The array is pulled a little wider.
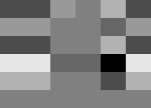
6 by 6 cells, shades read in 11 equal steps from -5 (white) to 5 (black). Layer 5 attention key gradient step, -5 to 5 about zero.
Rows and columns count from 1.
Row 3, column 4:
0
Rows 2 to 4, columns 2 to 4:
-1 0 0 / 2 0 0 / -4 1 1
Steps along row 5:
same up same up down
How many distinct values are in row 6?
1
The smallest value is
-4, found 3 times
